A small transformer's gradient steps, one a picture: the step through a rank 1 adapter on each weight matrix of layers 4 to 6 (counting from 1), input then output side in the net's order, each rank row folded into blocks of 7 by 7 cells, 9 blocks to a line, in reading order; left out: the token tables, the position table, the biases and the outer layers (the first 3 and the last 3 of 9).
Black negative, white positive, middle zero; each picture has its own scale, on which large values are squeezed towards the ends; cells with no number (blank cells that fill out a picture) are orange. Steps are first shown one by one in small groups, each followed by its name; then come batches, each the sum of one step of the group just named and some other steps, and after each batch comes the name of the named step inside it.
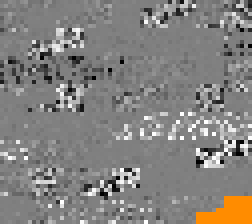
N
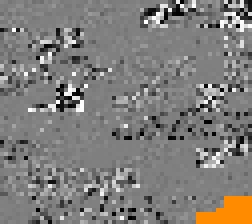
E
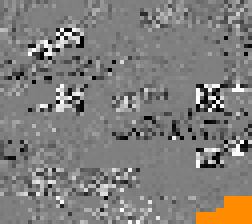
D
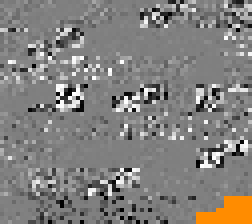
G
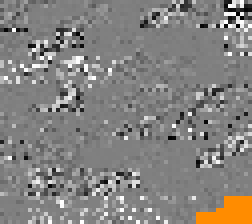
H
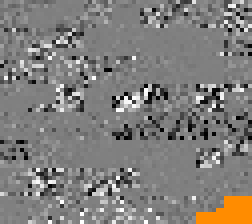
H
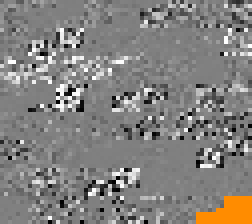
G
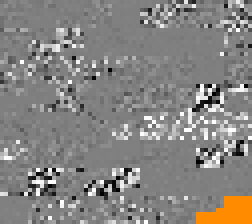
N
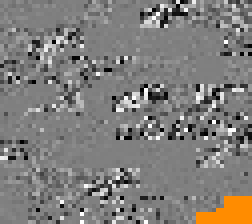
E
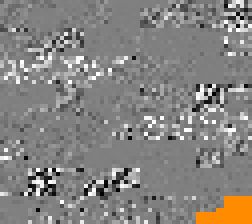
H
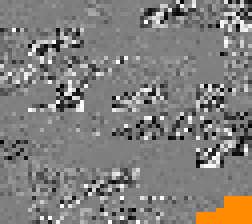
E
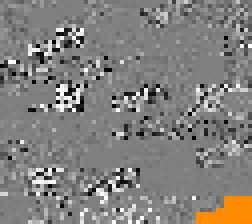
D
